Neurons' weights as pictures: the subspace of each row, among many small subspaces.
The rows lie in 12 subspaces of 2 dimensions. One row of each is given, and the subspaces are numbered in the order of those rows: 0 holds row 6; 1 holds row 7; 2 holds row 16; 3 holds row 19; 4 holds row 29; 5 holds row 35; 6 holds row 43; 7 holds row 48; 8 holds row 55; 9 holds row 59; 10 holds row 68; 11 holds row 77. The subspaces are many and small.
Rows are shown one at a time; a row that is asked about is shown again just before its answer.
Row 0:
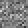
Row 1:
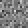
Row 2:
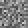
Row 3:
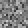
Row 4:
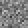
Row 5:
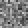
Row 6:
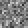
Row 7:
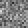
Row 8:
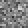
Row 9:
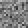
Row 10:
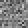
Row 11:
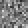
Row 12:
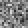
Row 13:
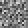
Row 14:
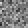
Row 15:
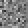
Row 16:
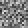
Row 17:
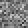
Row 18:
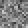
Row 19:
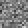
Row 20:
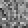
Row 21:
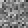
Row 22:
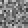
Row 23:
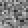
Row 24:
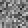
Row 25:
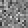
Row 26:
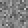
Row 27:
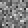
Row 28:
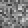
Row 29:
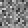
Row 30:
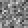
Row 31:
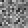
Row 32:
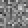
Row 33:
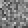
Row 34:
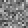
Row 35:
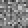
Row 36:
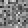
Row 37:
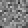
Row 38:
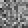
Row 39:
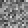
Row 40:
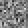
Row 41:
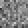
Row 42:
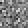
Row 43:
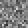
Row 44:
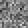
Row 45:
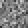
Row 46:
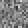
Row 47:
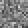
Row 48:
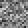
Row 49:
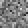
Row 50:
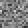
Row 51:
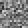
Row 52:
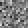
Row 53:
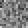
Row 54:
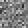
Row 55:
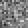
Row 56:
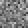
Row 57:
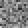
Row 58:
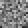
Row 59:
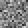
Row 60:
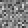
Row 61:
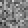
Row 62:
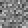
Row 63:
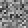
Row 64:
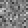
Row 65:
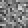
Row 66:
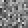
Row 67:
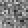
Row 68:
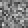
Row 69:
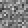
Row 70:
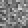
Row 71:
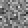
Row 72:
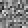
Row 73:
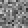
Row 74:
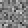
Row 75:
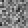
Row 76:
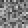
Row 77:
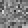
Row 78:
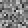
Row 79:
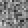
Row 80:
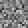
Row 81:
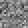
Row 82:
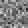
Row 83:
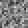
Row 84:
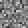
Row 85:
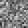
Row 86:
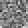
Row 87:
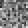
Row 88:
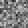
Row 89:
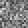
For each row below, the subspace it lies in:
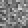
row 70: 10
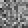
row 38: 0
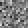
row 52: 4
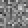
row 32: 5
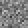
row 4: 2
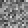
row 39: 9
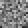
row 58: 3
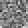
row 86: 9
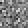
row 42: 4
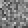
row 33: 0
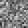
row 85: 1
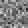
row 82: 8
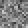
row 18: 11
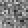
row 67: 8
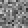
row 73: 8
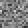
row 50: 3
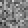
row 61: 8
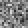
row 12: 5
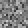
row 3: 6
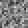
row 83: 0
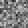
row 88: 5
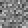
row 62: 3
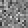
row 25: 10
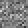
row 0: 7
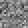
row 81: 7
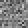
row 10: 3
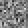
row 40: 5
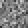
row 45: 9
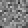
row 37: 9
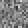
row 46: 6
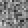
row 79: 8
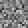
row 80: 6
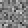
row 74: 6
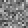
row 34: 9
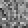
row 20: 0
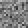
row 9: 11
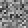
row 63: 7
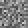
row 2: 2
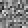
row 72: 11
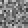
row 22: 8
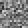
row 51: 11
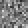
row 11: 6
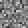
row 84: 6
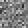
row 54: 3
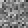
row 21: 9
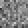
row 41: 0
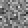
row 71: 1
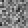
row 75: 4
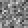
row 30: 0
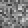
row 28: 5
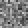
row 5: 5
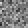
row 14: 4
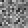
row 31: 4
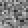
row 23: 8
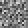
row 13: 2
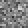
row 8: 10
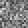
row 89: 1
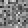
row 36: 5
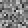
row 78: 6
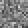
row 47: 11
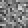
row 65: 10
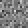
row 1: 6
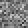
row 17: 7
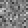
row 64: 1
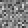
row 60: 11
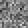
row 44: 1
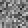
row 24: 1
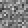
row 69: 11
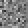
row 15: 10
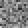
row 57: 10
